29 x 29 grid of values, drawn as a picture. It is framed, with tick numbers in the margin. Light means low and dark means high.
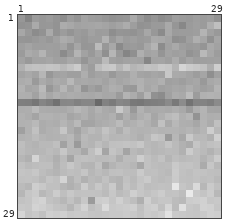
Slope: up to the top. Average level on the scale: 30%. Odd lines: rows 8 and 13.
